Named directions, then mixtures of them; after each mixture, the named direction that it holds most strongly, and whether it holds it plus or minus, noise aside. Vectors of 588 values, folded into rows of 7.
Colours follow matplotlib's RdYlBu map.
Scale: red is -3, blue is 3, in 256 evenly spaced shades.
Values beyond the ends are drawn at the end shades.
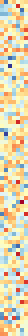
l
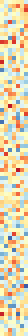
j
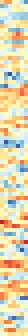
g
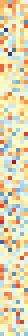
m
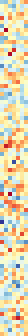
m, minus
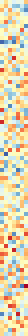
j, minus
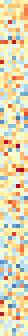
j, plus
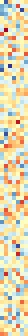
l, plus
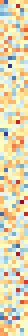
l, plus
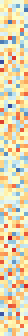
j, minus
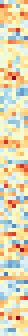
g, minus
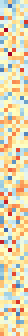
m, minus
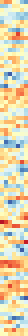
g, plus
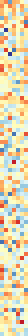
m, plus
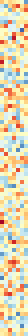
j, plus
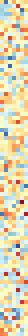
l, plus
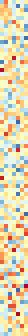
j, minus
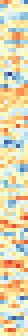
g, plus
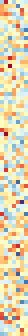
l, minus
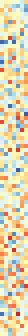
j, minus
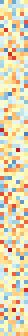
m, minus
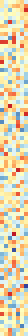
j, plus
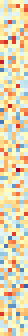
j, plus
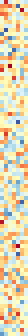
l, minus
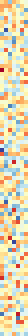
m, plus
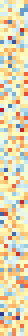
j, minus
